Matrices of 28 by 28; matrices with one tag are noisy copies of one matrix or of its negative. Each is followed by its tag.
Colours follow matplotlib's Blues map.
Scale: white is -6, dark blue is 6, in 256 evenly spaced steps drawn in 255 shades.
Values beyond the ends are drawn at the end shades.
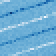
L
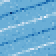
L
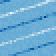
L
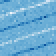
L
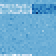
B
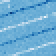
L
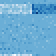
B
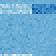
B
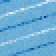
L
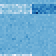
B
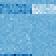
B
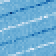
L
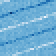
L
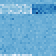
B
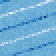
L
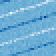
L
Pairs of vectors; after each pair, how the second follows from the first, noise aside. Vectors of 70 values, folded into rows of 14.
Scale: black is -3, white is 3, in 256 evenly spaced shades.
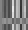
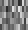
shuffled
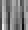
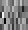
shuffled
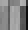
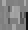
partly zeroed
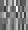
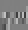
partly zeroed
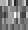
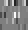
partly zeroed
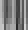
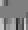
partly zeroed
